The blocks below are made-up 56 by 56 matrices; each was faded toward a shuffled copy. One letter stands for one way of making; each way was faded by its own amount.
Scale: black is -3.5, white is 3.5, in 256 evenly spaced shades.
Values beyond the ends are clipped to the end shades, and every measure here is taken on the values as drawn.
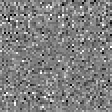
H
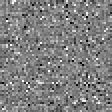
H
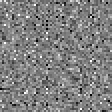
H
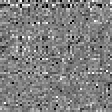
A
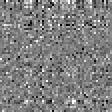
A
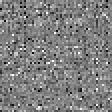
H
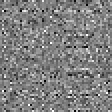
A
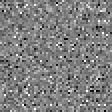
H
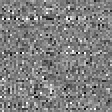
A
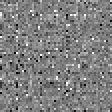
H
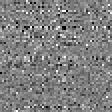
A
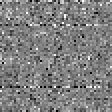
A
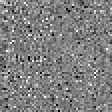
H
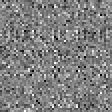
A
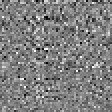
A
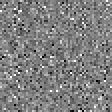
H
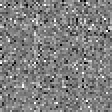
H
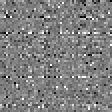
A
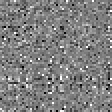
H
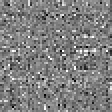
H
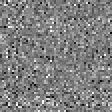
H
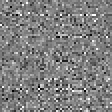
A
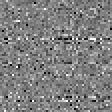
A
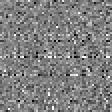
A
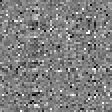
H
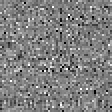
H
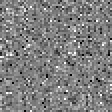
H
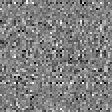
A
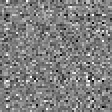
A
